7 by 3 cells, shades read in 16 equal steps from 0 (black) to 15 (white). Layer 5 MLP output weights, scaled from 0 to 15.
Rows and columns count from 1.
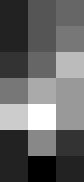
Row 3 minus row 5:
-9 -9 2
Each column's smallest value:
2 0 2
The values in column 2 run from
0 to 15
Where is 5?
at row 1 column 2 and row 2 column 2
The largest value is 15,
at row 5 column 2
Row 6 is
2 8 3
